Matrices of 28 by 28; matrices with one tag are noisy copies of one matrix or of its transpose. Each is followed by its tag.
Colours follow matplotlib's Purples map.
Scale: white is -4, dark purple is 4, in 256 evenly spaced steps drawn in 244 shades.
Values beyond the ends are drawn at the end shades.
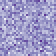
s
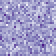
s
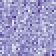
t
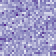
t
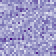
t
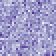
t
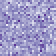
s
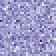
s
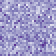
s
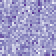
t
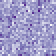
t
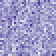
t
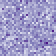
s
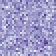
s
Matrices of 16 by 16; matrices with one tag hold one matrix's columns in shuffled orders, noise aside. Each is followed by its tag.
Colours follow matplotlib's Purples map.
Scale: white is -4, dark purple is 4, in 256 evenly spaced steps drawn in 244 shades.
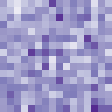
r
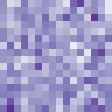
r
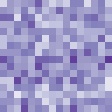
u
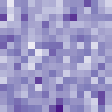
r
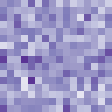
u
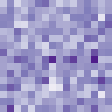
u
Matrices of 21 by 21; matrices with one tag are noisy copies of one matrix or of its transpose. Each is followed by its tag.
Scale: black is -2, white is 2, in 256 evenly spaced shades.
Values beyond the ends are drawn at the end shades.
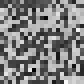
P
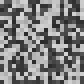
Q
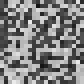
P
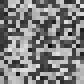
P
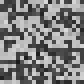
Q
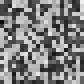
Q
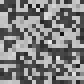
Q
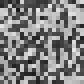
P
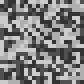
Q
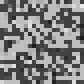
Q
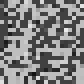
P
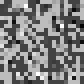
Q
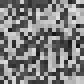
P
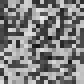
P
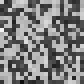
Q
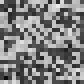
Q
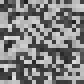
Q
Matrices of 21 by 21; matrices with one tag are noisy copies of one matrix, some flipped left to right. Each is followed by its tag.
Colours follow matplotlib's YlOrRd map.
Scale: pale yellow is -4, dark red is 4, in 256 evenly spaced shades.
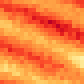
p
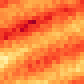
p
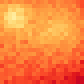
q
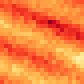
p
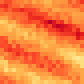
p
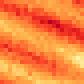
p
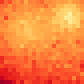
q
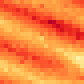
p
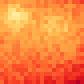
q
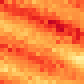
p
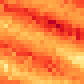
p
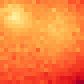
q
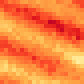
p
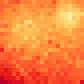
q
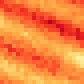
p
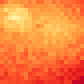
q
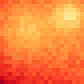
q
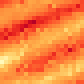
p
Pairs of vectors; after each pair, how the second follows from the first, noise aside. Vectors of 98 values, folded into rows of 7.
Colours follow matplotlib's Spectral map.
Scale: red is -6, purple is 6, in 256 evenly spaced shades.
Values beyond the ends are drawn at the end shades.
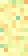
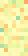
copied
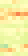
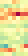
scaled up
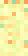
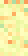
copied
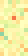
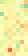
wrapped around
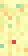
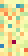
scaled up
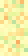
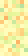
copied
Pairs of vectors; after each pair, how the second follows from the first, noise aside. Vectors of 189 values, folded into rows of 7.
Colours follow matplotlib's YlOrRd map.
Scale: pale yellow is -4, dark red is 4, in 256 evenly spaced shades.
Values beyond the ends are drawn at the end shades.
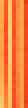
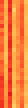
negated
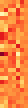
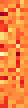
negated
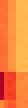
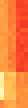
negated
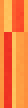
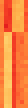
negated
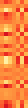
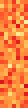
shuffled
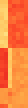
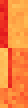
negated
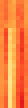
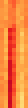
negated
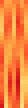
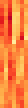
wrapped around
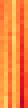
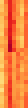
wrapped around
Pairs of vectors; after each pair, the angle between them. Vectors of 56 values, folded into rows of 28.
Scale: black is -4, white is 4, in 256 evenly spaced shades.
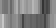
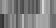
nearly opposite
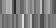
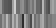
nearly opposite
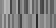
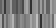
partly opposed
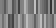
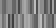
nearly parallel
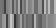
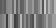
nearly parallel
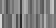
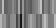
partly aligned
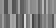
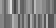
partly aligned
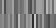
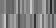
partly opposed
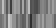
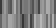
partly aligned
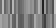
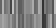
nearly parallel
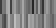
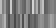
nearly opposite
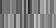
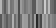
orthogonal
